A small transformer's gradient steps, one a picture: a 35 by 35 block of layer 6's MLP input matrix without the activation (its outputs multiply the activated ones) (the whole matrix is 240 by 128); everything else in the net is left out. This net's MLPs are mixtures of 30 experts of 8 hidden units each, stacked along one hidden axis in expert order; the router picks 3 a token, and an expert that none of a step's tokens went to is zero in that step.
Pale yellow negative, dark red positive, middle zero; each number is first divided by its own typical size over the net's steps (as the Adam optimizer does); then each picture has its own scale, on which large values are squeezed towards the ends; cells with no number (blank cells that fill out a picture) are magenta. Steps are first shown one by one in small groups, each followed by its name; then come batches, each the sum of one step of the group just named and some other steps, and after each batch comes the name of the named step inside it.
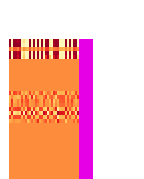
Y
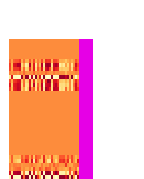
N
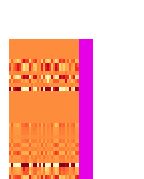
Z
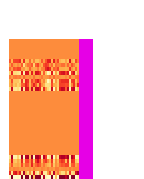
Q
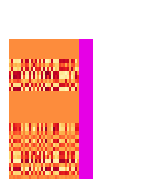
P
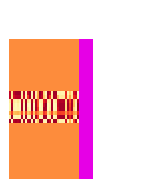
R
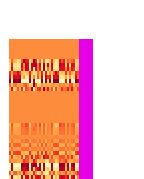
Q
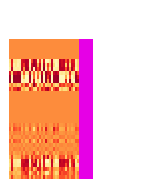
P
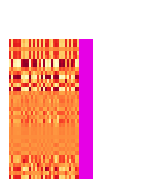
Y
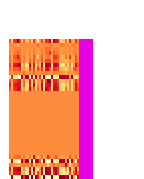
N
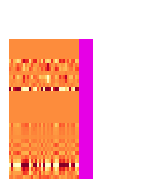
Z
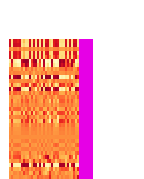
Y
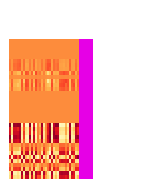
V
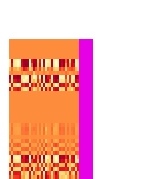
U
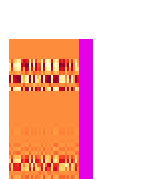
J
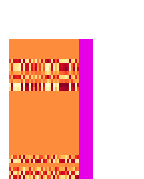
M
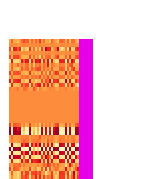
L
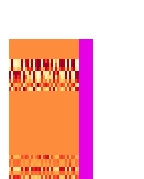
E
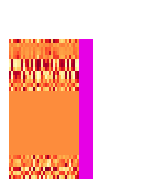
E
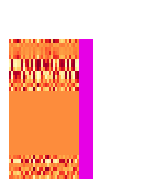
E
